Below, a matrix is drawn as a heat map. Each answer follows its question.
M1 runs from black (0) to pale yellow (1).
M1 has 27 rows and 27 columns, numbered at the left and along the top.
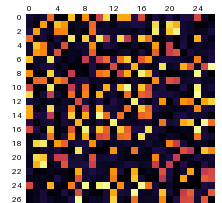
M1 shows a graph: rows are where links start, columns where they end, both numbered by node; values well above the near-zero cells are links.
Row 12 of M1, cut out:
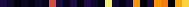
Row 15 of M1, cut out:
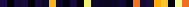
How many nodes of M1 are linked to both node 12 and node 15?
6
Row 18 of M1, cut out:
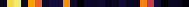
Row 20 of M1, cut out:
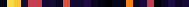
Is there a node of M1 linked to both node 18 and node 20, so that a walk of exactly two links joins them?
yes
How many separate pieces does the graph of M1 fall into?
3
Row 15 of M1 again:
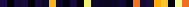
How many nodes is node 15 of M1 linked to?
7
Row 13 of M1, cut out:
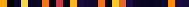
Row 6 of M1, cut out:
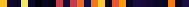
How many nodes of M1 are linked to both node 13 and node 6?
8
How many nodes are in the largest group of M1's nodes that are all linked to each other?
8
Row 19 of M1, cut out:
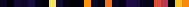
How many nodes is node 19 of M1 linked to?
7
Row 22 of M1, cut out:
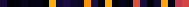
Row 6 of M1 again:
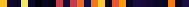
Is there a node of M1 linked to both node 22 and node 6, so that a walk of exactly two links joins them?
no
